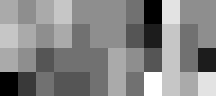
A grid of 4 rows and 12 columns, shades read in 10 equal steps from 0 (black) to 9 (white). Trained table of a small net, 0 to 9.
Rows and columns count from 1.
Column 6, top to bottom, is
5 5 4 4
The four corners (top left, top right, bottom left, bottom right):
6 5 0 8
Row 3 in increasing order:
1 3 3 4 4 4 4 5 5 6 6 7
